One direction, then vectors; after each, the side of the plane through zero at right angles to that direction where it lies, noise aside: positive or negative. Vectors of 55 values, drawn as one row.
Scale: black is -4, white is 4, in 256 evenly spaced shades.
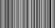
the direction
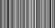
positive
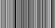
negative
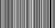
positive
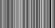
positive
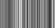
positive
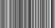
negative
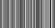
positive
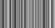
negative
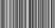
negative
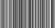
negative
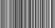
negative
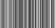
negative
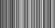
positive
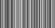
positive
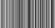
negative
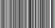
negative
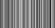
positive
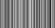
positive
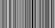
negative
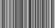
negative
